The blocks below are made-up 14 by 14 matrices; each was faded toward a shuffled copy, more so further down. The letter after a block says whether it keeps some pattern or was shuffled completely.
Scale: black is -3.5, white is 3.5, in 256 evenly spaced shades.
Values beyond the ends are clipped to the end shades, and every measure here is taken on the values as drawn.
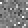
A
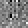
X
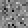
A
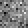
A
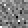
A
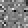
X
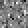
A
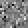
A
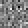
X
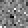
A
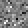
A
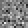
A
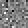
X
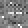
X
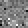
X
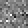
A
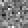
A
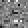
X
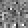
X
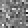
A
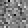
A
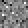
A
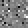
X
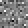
A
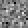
X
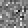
X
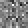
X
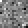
A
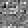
X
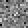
A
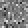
A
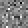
X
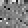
X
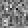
X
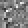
X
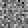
A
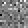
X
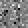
A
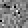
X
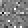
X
